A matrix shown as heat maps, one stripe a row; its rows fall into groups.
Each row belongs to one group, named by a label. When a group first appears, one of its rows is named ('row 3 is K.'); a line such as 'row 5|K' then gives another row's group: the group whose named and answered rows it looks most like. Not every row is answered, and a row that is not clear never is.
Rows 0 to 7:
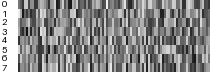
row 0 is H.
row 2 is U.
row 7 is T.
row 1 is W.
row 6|T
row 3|W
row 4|T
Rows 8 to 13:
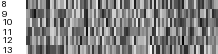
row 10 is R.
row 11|H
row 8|T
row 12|T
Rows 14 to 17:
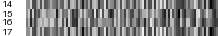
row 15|H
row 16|H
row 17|R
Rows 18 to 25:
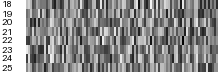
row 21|H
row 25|R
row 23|W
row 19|R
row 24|W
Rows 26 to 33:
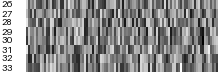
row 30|T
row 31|U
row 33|H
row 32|H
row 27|H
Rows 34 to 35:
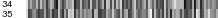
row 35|U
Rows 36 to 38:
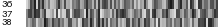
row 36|W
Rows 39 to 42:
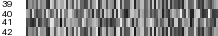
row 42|T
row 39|T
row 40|H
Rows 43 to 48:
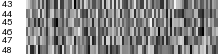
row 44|R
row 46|R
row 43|U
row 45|U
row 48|W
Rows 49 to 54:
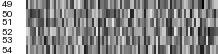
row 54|T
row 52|W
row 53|R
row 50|W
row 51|U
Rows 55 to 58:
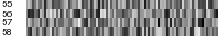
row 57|R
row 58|H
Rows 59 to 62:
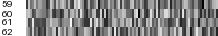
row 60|R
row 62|H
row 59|T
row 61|W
